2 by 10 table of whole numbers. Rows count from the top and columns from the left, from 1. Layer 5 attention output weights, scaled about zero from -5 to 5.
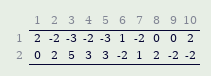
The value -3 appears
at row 1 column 3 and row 1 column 5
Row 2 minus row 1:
-2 4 8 5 6 -3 3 2 -2 -4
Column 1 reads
2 0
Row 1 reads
2 -2 -3 -2 -3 1 -2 0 0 2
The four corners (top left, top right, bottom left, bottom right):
2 2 0 -2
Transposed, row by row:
2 0 | -2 2 | -3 5 | -2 3 | -3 3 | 1 -2 | -2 1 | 0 2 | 0 -2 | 2 -2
